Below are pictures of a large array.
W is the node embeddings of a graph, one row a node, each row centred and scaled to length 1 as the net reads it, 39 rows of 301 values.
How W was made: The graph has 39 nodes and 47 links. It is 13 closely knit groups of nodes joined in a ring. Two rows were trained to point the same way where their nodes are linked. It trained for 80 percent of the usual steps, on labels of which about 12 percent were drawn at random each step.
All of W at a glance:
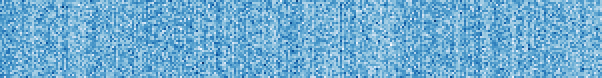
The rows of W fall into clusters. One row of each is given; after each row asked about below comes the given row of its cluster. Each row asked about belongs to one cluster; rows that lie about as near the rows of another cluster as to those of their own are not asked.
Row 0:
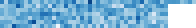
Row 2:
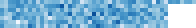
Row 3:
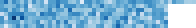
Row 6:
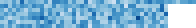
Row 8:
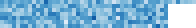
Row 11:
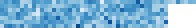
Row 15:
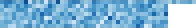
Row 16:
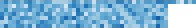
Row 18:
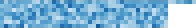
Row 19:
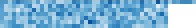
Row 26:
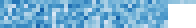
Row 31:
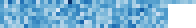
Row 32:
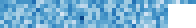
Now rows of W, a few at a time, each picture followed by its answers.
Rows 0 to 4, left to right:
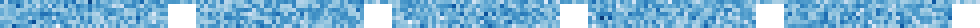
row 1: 18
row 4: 26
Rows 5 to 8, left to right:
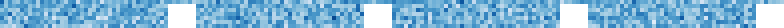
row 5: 31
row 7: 32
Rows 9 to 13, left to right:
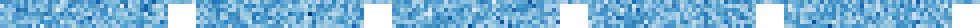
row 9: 15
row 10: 26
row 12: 6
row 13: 19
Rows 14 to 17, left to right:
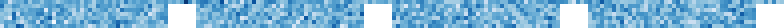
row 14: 19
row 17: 8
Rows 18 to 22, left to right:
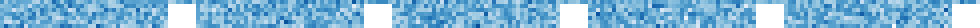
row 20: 6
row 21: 3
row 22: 18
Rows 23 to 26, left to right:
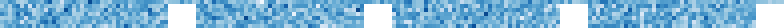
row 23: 15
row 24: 16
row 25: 11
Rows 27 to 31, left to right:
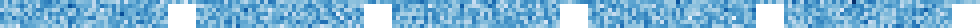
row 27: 31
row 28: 2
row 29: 32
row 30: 8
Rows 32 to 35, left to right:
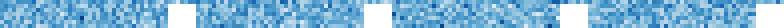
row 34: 16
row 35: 0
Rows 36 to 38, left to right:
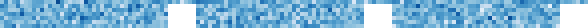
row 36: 11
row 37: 2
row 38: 0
